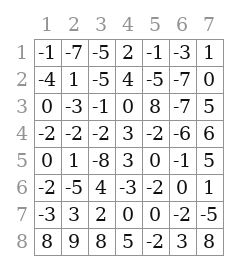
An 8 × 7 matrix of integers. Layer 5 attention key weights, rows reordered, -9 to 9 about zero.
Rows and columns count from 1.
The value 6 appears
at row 4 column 7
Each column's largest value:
8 9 8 5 8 3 8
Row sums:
-14 -16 2 -5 0 -7 -5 39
